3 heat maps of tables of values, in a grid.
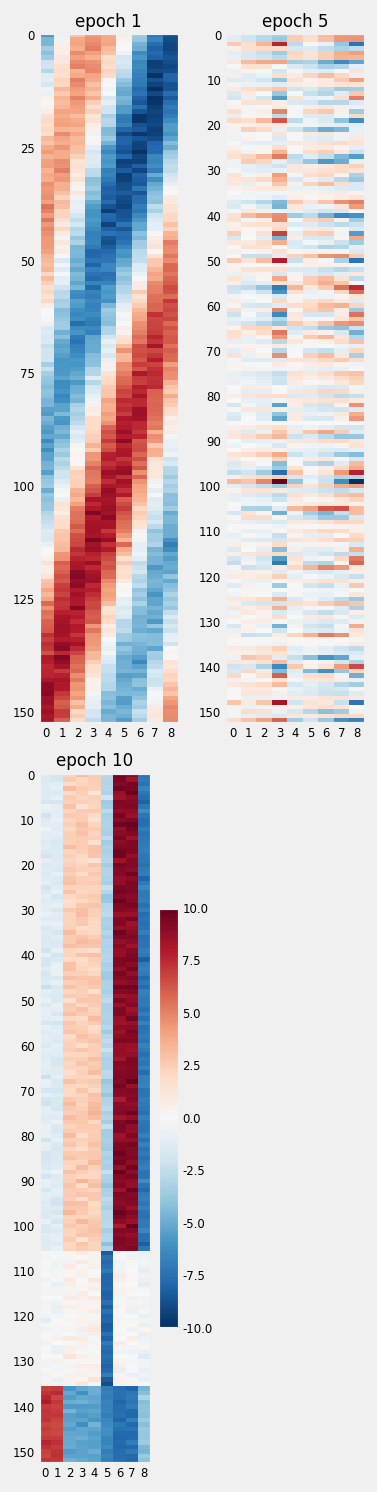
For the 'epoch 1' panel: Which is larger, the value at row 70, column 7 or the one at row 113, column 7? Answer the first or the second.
the first
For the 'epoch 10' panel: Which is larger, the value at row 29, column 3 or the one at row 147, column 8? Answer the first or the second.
the first
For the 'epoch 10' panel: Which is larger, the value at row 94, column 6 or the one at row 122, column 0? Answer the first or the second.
the first
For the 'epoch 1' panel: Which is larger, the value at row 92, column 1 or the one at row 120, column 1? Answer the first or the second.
the second
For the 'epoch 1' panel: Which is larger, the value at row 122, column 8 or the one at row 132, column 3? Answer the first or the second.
the second
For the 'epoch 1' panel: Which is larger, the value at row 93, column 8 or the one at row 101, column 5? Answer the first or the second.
the second
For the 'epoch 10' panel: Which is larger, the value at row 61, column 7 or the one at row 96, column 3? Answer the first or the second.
the first
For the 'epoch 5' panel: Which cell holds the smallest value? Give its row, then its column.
99, 8
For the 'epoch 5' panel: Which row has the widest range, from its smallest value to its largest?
99
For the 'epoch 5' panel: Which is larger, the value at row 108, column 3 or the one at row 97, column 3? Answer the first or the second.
the first
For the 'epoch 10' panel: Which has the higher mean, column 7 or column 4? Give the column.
7
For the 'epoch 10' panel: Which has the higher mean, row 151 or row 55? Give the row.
55
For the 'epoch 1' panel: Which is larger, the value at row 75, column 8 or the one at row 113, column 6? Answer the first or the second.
the first
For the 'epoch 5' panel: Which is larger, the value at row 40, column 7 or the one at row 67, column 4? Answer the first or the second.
the second
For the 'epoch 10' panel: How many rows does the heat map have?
153
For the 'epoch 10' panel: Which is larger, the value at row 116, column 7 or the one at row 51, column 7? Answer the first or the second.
the second
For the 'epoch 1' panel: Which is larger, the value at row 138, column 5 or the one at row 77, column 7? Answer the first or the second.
the second
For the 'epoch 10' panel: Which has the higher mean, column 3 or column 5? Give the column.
3
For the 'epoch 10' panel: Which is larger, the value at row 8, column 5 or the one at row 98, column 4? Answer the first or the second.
the second
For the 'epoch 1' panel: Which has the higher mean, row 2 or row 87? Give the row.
87
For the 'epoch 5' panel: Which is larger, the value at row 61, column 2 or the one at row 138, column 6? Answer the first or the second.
the first
